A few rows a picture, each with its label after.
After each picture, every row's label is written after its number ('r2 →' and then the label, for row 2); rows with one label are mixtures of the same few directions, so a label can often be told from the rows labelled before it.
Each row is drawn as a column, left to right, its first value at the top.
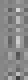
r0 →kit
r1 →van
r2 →van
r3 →van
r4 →van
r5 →van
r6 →van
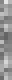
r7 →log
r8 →kit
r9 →kit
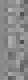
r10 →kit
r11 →van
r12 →van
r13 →van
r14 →kit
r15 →log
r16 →kit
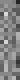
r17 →log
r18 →log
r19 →log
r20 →van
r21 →kit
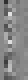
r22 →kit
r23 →kit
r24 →log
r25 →van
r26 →kit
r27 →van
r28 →van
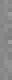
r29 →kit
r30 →kit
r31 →log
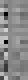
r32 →van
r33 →log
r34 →kit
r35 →van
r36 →van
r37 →log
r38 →log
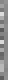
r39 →log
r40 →kit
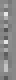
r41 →log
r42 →log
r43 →kit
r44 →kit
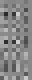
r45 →van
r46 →log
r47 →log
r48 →log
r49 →log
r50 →log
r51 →van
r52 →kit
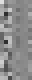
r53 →kit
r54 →log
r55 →van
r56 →kit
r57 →van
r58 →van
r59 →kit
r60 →log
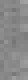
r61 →log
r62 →log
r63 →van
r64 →van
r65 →van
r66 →kit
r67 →kit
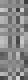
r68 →van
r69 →van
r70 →van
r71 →van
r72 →van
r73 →van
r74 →kit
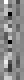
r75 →log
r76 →kit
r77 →log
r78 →kit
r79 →kit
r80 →kit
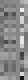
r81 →van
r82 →log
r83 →log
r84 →log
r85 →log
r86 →van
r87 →kit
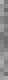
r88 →kit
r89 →van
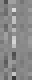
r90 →log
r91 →kit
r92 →kit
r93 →van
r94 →log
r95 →kit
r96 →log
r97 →van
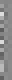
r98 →log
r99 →log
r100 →log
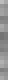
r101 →kit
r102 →kit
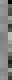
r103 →kit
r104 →kit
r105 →kit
